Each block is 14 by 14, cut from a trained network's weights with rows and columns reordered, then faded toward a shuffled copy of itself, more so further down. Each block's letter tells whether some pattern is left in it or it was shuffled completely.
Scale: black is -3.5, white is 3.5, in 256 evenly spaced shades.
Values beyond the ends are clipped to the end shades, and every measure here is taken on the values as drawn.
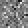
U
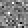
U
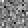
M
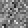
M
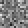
U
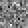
U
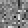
M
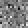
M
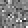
U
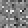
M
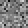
U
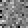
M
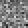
U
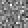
U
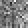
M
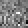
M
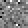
U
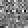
M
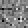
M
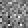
U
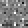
M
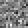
U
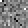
U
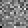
M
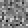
M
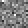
U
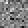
M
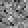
U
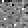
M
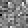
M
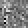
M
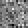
M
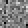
U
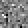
U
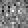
M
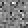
U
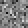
U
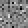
U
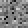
U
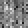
M
